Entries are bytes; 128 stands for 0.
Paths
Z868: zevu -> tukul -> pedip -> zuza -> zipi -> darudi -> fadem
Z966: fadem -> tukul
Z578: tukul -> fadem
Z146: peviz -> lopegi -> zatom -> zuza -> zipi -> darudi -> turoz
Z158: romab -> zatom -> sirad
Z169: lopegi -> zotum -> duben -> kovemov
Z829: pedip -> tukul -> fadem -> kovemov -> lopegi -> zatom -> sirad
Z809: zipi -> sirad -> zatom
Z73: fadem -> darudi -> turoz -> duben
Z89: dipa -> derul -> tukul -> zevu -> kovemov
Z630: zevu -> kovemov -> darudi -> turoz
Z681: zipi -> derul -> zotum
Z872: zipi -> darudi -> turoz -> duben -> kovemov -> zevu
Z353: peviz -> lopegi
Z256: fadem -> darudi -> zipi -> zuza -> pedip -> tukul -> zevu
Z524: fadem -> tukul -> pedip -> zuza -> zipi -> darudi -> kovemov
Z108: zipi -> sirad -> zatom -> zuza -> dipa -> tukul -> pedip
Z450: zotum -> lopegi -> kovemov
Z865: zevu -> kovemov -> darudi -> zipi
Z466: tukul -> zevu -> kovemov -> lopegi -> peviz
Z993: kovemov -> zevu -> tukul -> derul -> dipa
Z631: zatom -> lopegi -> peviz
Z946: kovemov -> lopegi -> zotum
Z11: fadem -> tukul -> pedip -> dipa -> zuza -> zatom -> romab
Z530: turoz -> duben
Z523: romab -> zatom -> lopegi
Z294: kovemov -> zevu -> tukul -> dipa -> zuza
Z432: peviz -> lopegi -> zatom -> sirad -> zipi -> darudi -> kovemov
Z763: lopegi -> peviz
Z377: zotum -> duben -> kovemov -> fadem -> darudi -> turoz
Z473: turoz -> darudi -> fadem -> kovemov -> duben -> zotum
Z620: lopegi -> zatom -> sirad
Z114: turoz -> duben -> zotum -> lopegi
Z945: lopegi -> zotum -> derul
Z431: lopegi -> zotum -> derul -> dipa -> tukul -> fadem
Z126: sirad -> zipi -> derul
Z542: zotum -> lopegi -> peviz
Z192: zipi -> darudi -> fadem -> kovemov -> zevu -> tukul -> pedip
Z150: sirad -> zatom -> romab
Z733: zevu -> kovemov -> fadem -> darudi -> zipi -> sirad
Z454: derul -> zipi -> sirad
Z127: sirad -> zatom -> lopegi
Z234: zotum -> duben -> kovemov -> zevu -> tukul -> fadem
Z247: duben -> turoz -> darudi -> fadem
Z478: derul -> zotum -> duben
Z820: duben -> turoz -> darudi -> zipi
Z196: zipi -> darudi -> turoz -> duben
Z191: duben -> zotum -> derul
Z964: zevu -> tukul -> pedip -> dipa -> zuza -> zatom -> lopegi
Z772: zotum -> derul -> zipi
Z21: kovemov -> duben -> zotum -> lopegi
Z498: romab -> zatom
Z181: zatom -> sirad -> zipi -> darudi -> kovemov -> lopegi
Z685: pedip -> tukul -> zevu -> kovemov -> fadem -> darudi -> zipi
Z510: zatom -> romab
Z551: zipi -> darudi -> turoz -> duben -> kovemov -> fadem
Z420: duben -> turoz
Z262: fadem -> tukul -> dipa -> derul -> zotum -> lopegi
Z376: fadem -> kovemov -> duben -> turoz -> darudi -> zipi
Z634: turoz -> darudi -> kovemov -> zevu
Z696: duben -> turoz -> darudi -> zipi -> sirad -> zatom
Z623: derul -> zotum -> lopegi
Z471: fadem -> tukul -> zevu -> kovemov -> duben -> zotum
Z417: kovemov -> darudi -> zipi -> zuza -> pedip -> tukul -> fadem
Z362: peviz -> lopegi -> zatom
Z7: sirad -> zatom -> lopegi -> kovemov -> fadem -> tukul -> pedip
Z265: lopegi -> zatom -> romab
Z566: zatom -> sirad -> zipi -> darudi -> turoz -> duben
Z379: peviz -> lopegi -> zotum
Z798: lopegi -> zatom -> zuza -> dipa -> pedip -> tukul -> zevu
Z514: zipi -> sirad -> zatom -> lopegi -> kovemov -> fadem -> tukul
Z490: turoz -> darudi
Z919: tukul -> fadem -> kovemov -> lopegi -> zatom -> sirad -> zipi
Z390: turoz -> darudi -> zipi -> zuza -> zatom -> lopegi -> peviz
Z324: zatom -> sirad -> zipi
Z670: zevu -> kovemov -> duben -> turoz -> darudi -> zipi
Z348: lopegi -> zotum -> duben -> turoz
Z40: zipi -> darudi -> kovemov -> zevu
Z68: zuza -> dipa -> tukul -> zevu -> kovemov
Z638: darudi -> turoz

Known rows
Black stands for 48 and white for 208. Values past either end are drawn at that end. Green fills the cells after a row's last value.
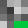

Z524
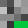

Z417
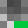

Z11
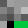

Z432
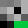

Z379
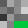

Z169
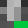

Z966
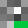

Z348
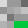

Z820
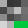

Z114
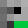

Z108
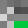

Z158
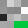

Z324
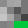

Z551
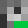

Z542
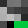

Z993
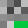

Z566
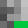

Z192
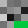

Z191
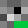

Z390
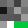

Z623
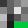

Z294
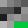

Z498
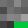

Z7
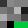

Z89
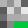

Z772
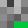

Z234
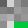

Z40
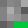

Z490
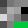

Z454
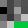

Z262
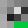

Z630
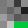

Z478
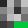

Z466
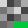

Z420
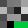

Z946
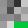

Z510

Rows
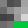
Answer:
Z353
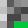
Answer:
Z247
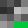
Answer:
Z21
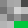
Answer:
Z376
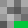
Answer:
Z196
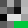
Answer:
Z631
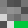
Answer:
Z150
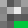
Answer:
Z146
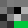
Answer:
Z362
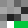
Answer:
Z945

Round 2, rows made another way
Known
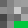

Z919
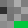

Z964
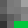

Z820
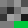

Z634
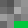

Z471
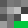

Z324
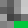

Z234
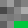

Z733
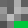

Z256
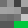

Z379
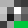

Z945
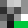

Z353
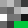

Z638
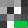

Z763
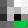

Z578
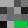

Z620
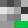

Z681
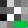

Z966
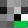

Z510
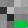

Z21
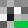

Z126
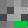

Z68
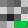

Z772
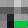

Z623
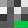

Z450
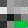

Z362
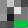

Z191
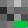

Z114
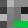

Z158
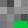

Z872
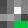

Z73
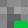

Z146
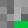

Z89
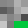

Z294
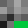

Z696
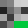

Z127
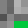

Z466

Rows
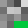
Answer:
Z946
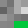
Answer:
Z417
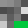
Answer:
Z630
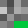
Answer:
Z40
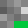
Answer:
Z868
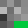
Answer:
Z432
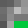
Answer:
Z376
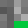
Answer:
Z181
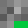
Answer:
Z390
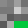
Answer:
Z431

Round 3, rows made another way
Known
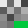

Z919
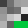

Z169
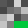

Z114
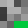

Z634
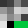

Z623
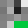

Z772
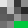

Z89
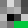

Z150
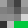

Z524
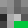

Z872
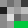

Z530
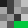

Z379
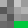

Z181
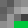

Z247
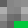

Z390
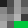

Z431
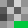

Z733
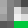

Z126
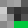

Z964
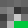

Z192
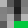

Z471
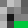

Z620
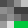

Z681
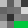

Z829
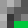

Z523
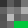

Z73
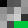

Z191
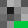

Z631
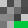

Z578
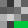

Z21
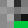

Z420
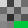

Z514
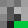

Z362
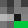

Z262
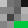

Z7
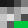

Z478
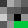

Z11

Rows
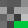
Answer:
Z353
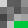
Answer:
Z685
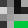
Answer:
Z256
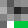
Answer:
Z868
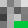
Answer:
Z865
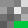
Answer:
Z146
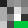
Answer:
Z945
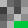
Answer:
Z234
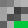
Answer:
Z324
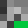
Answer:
Z490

